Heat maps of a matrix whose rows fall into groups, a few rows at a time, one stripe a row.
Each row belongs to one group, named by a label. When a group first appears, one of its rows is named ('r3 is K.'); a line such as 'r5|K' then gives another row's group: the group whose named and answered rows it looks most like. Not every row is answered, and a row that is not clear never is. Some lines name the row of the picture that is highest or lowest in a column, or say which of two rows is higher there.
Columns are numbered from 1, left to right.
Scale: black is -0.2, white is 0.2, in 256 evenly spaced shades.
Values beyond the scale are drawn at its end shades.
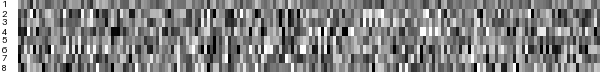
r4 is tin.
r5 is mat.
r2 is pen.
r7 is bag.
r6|mat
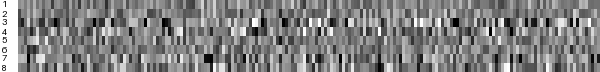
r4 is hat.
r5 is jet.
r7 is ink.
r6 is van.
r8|ink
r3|tin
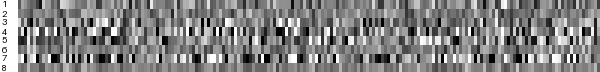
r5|tin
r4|jet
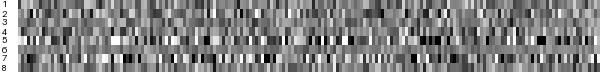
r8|mat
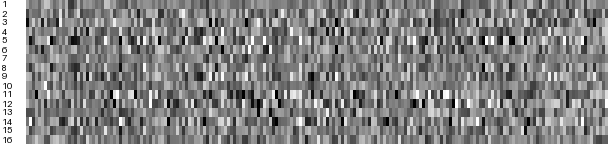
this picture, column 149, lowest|5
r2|ink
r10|jet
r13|tin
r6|pen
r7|van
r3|mat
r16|van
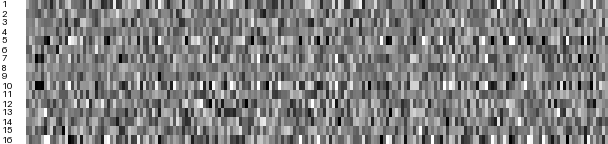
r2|hat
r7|van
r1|ink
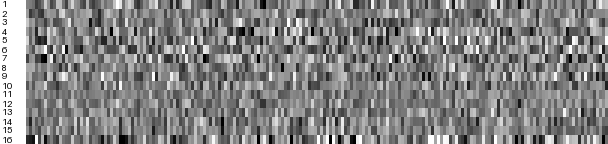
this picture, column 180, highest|13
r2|mat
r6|jet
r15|mat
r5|van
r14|mat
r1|hat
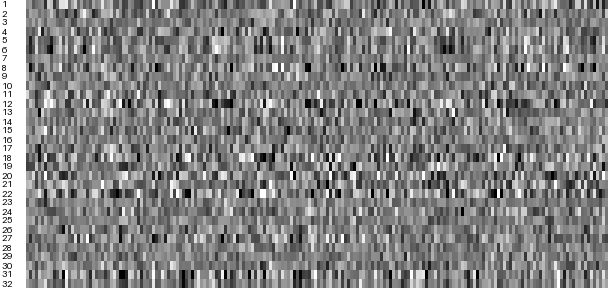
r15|jet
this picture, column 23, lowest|2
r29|bag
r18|hat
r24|ink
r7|bag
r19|tin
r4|pen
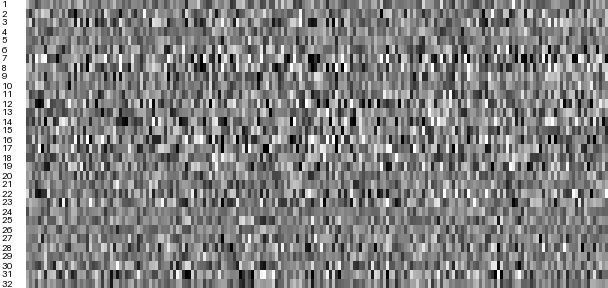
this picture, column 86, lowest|23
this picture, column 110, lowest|14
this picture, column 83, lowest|3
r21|hat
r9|van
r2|bag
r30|hat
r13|tin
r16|mat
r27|pen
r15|van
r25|hat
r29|jet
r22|van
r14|tin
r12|van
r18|ink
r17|pen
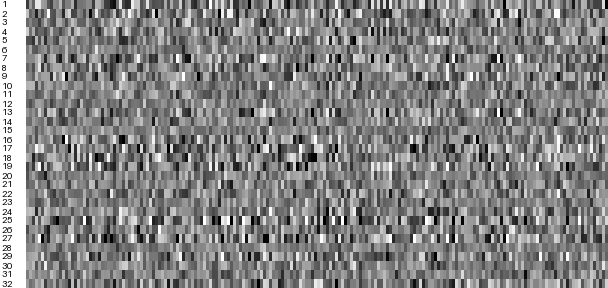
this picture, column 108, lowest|2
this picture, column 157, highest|5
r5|tin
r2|ink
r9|jet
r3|hat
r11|hat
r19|pen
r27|pen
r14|tin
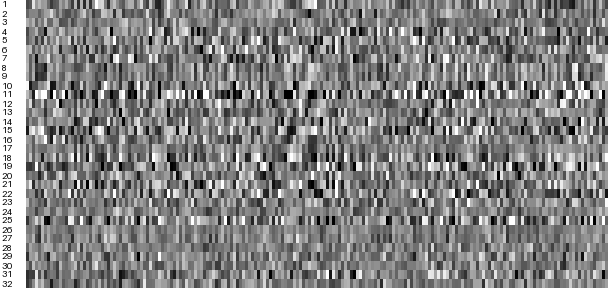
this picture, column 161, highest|4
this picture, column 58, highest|25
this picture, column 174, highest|11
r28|bag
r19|tin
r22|van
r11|jet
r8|van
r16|jet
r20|hat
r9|van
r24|hat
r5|van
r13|van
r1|mat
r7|hat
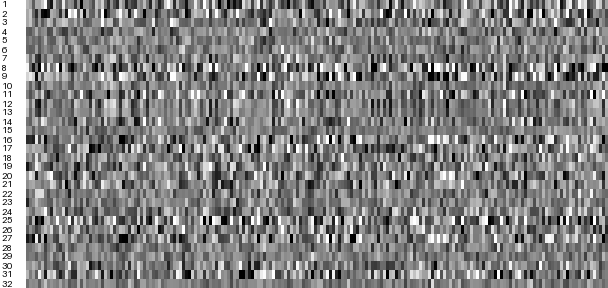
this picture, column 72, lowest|31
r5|hat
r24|jet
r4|tin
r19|bag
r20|ink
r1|jet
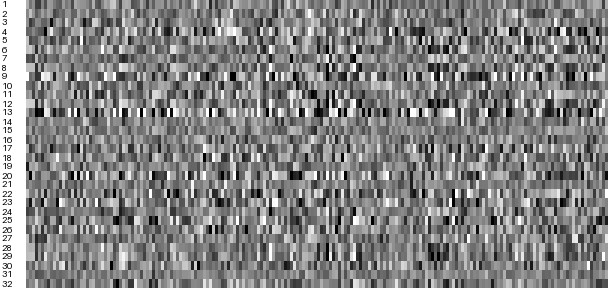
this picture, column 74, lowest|26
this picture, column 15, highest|13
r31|van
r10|pen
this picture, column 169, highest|9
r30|jet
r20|mat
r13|van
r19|bag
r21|jet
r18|van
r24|tin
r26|mat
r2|ink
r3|ink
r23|mat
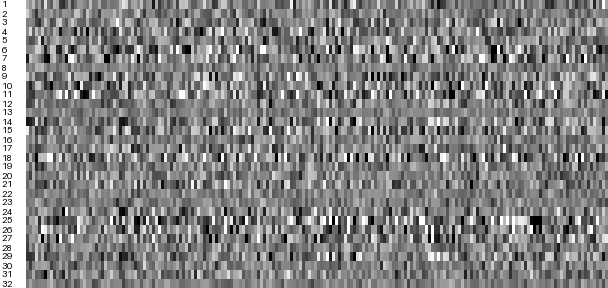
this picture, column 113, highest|25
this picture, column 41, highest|25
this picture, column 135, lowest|27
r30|bag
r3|hat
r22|pen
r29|tin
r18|ink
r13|jet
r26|bag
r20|mat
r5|pen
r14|tin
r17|pen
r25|ink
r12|tin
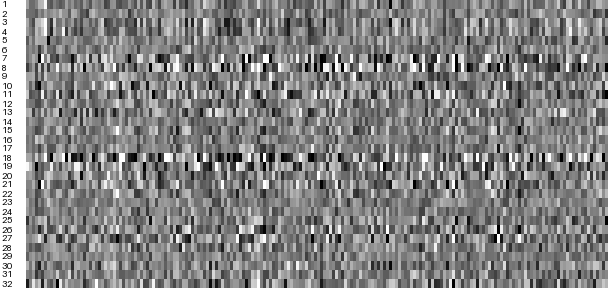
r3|jet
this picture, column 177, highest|13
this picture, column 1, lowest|32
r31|van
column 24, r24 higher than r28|No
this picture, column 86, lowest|18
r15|hat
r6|hat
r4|jet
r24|pen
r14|bag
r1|jet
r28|pen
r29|van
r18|jet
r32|mat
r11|mat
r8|van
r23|ink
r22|hat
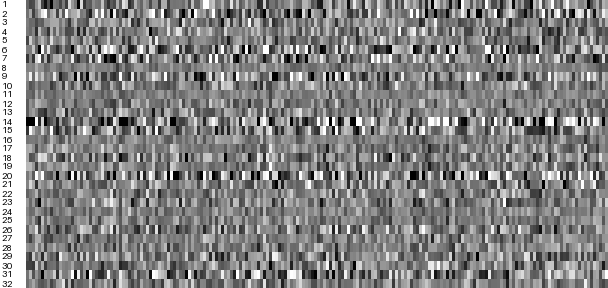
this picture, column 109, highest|6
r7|pen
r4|van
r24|ink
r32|jet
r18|jet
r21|ink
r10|ink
